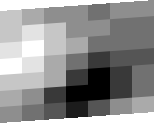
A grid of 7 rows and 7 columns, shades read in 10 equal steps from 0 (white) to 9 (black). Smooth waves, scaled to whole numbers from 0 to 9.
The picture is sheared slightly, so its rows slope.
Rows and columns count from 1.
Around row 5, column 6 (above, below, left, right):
6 7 9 5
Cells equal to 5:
10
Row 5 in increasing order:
2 2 3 5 7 7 9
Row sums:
26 23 21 28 35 44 36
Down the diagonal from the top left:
2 1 2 5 9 7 3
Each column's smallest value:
0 0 2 3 4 4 3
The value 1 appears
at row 2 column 2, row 3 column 1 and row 4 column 2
